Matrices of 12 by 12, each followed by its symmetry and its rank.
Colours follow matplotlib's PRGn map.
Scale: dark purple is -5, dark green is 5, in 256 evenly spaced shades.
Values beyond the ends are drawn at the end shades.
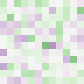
neither, full rank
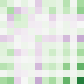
symmetric, rank two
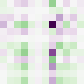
neither, rank two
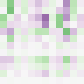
neither, rank two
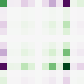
symmetric, rank one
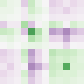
symmetric, rank two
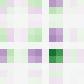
symmetric, rank one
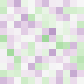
neither, full rank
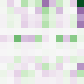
neither, rank two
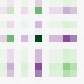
symmetric, rank one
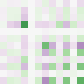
symmetric, rank two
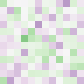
neither, full rank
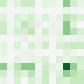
symmetric, rank two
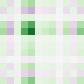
symmetric, rank one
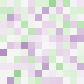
neither, full rank
